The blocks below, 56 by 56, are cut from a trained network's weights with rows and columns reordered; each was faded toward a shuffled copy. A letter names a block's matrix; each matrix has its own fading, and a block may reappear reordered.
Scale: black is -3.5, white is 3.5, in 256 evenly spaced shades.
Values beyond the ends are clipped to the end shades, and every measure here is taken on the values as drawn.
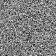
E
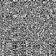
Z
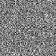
Z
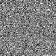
Z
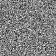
E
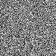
E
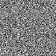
Z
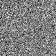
E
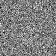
E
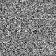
Z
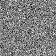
E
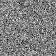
E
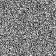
E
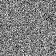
E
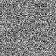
Z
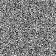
E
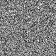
E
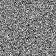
E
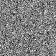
E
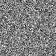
E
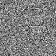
Z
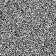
E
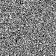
E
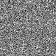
E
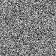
E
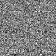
Z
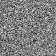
Z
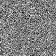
Z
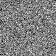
E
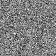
E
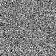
Z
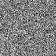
Z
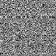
Z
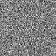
Z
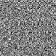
Z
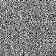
Z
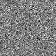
Z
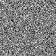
Z
